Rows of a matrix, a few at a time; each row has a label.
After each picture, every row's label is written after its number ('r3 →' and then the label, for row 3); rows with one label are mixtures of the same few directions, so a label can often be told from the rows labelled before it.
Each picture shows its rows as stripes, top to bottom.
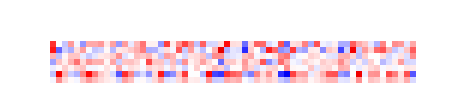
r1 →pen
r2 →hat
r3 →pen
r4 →hat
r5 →pen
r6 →pen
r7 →pen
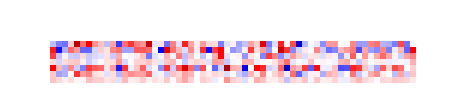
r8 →hat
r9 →pen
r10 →hat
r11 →pen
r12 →pen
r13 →hat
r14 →pen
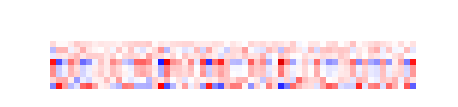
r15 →hat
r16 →pen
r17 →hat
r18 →pen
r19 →pen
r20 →pen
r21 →hat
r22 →pen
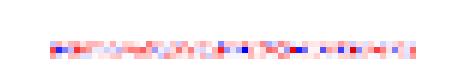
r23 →hat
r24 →hat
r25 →pen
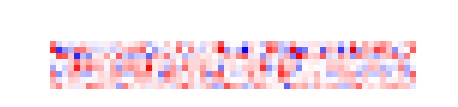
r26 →hat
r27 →hat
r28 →hat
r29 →hat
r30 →hat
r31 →pen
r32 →pen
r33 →pen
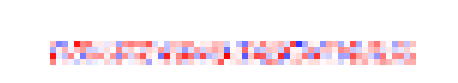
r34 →hat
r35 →pen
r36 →pen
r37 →hat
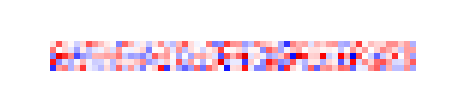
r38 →pen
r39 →hat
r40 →hat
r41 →hat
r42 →pen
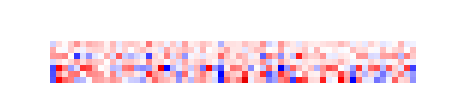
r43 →hat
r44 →pen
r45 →hat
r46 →hat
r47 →pen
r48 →hat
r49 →hat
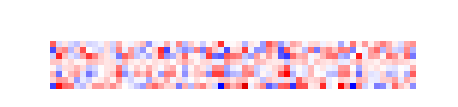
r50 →hat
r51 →pen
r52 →pen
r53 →pen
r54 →pen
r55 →pen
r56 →hat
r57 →hat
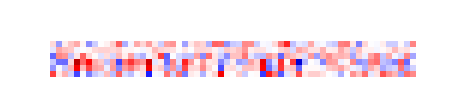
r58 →pen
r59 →hat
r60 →pen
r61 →hat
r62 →hat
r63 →hat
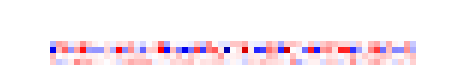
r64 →pen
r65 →pen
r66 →hat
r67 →hat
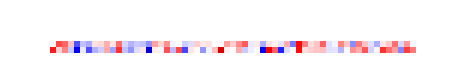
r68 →hat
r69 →hat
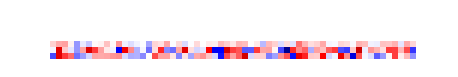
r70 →hat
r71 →pen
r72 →hat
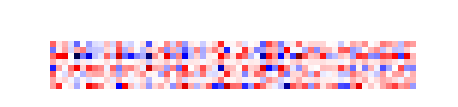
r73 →hat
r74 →pen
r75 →hat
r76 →hat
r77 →hat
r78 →pen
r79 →hat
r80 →pen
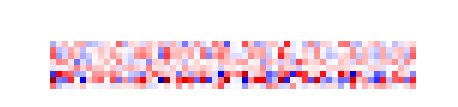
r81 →pen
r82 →pen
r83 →pen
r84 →hat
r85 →hat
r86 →hat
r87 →pen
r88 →hat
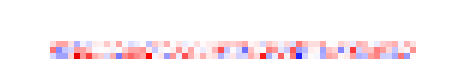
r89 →hat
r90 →hat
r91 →hat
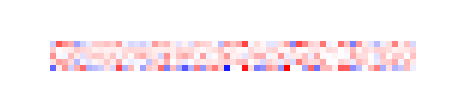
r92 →hat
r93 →hat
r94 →pen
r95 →hat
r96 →pen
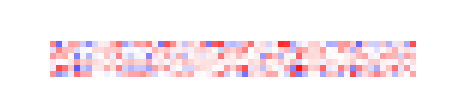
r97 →pen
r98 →hat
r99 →hat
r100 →hat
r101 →hat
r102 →hat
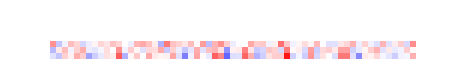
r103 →pen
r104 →pen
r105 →pen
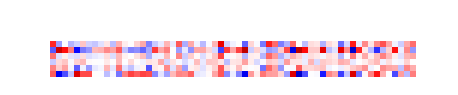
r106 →hat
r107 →hat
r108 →hat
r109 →pen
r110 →hat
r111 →hat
